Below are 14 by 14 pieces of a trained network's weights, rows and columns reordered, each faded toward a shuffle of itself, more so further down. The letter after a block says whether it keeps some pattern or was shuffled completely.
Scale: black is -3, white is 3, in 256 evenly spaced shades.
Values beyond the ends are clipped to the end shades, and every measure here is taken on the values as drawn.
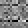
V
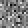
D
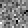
D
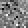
D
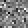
D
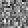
D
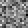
D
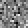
D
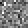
D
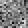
D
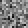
D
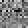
V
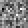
D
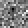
D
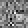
V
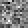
V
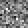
D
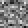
V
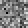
D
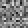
V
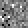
D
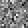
D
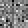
V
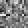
V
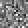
D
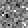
D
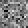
V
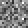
V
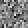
D
